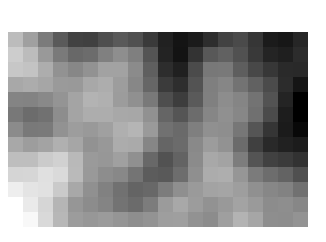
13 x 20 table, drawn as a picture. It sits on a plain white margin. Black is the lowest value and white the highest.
Slope: up to the bottom left. Ninth with the highest average: bottom left. Lone odd cells: none. Average level on the scale: 50%.
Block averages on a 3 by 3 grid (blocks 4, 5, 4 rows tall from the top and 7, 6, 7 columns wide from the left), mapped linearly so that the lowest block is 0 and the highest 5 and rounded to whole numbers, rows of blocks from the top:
300 | 421 | 533
